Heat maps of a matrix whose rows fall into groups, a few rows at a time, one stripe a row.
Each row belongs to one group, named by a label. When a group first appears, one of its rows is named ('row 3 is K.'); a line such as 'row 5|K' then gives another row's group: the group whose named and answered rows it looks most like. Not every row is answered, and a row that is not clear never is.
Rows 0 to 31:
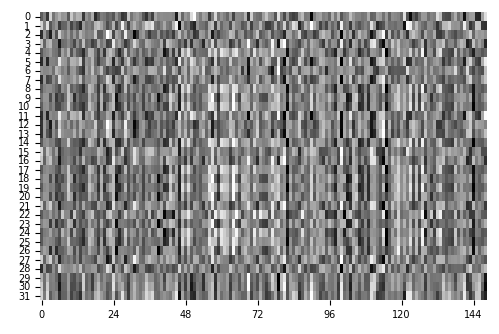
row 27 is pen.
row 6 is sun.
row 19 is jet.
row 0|sun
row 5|sun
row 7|sun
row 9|jet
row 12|sun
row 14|jet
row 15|pen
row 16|pen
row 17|jet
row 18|jet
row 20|jet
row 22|jet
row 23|jet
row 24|jet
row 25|jet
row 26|jet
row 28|sun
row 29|pen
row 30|pen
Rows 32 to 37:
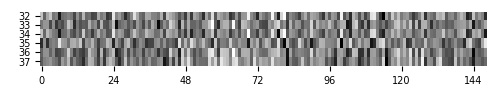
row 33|jet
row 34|pen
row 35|sun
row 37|jet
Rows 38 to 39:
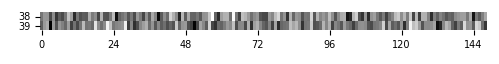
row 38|jet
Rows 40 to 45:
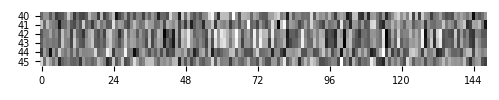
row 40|jet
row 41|pen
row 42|jet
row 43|jet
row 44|sun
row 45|pen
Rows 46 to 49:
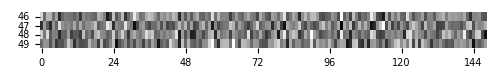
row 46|pen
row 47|sun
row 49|jet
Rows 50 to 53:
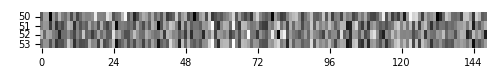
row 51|jet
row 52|pen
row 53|jet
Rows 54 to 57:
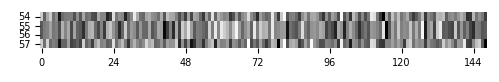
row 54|pen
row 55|jet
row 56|jet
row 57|pen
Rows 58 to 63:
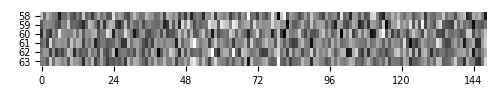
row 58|pen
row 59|jet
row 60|sun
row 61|sun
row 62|jet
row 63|sun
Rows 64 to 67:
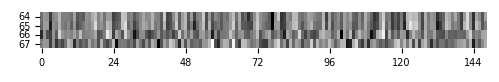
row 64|sun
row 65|sun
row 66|sun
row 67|jet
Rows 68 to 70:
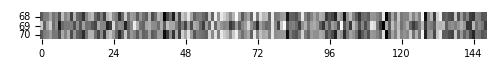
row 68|jet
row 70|jet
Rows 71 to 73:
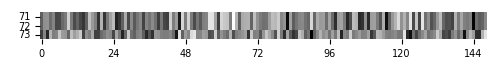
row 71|jet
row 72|jet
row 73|sun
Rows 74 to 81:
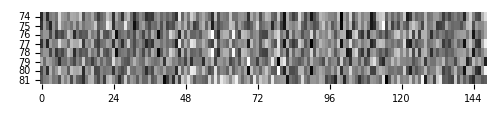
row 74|sun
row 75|sun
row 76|jet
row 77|sun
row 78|jet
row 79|pen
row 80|sun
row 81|jet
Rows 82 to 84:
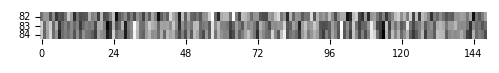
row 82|jet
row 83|pen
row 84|pen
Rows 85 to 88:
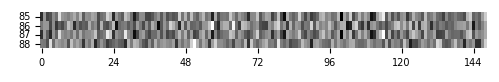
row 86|jet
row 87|sun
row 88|sun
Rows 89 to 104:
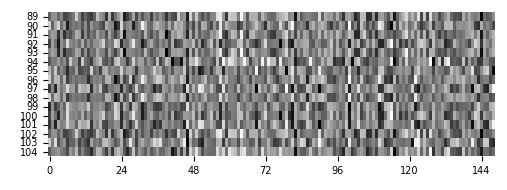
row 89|jet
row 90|pen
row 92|sun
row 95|pen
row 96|pen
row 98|pen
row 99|sun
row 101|sun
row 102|jet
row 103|pen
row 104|jet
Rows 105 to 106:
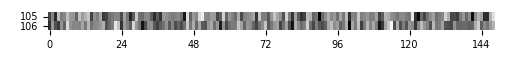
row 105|sun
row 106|sun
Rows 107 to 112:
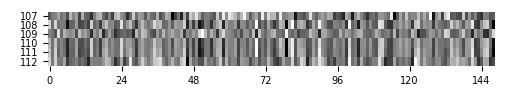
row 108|pen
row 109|sun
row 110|pen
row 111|pen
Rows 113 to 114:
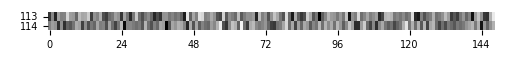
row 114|jet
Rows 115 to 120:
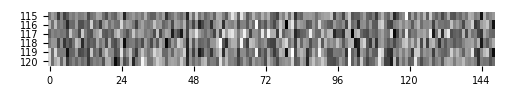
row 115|jet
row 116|pen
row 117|jet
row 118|jet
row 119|pen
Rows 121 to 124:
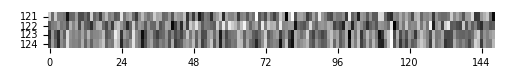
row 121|pen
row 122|jet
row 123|sun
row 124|sun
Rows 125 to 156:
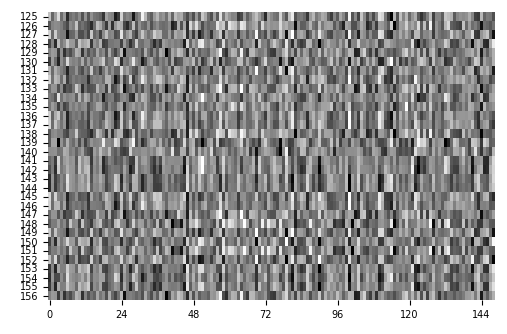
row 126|jet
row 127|pen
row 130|sun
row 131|pen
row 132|pen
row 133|jet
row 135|jet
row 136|pen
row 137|pen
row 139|sun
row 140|sun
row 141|sun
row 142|sun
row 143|sun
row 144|sun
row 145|pen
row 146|pen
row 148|jet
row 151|jet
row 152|pen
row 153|sun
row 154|sun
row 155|sun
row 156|jet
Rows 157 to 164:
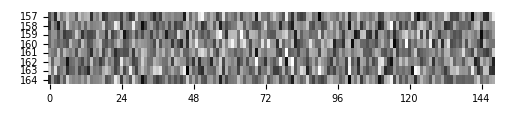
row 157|sun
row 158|sun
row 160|jet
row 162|pen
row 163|pen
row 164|sun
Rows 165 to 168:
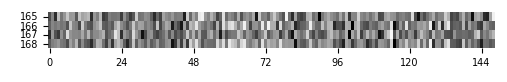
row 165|sun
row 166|jet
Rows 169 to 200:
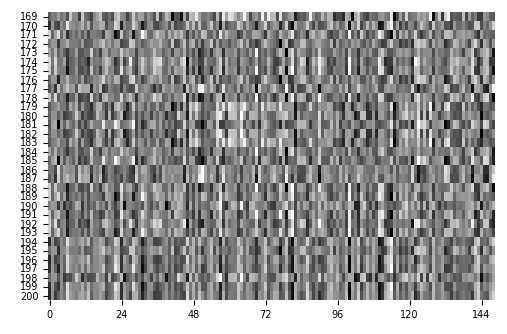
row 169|jet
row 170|sun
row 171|pen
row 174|pen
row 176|sun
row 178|pen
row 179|jet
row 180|jet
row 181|sun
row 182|jet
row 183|jet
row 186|sun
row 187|sun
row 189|pen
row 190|jet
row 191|pen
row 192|pen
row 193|pen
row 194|sun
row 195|sun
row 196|sun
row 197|sun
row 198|jet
